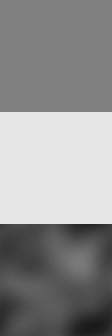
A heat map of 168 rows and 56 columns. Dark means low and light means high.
The table splits into 3 rows of 1 panel. Panel 1,1: middling, flat. Panel 2,1: very high, flat. Panel 3,1: low, smooth.
